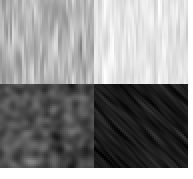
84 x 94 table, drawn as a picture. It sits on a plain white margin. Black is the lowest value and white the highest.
It is made of 2 by 2 panels. Panel 1,1: high, streaked downward. Panel 1,2: very high, streaked downward, faint in contrast. Panel 2,1: low, blotchy. Panel 2,2: very low, slanting down to the right, faint in contrast.
